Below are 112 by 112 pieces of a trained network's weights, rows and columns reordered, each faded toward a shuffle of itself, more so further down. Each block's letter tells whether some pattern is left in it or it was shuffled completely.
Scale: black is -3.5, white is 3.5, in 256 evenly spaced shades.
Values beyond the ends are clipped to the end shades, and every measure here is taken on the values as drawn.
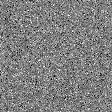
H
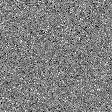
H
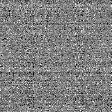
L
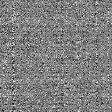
L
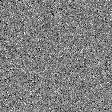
H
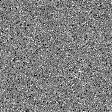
H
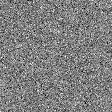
H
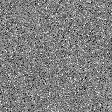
H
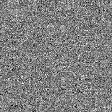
L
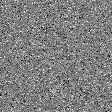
H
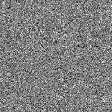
L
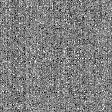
L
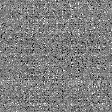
L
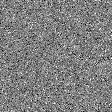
H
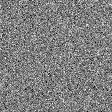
H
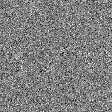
L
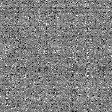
L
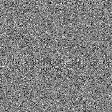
L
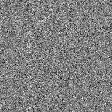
L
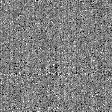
L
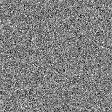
L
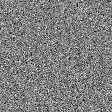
H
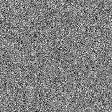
L
